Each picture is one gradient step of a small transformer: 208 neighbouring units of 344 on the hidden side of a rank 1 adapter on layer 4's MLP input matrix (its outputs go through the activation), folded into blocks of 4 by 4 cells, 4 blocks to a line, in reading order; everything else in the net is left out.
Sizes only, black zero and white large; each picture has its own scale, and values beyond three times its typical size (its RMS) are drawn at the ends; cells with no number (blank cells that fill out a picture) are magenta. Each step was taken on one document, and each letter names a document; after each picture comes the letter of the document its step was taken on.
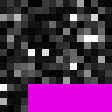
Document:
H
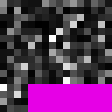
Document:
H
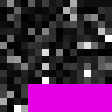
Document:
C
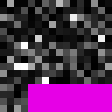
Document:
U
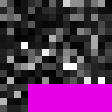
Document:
H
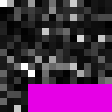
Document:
U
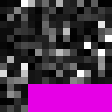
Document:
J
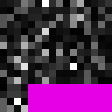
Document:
C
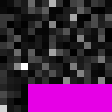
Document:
U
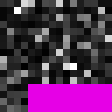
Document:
J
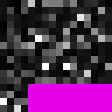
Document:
C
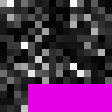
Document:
U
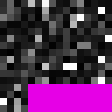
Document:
C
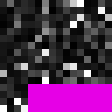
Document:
J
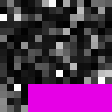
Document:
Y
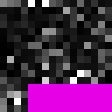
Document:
C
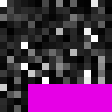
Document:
H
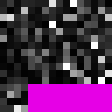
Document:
H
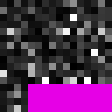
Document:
H
